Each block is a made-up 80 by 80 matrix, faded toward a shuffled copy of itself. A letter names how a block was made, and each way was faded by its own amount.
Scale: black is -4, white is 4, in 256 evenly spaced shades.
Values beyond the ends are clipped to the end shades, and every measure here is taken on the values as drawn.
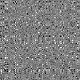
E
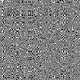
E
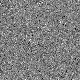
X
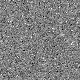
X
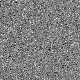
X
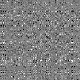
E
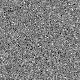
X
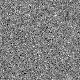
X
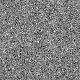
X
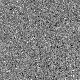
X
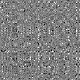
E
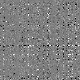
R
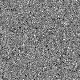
X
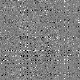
R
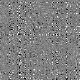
R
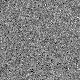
X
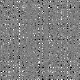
R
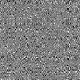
E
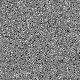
X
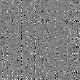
R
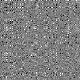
E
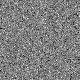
X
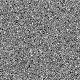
X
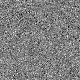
X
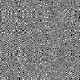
E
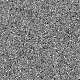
X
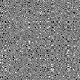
E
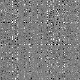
R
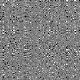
E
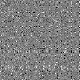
E
